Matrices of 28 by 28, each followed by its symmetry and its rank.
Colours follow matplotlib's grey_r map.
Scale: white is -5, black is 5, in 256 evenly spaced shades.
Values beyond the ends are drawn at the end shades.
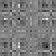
symmetric, rank three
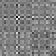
symmetric, rank two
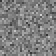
neither, full rank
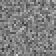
neither, full rank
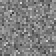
neither, full rank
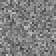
neither, full rank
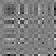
symmetric, rank two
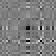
symmetric, rank two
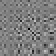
symmetric, rank three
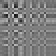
symmetric, rank two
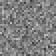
neither, full rank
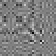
symmetric, rank three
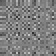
symmetric, rank three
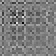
symmetric, rank three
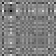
symmetric, rank two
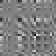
symmetric, rank two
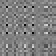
symmetric, rank two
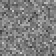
neither, full rank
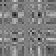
symmetric, rank three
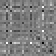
symmetric, rank three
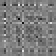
symmetric, rank three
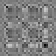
symmetric, rank three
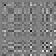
symmetric, rank three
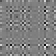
symmetric, rank two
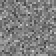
neither, full rank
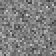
neither, full rank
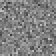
neither, full rank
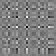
symmetric, rank two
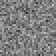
neither, full rank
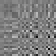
symmetric, rank two
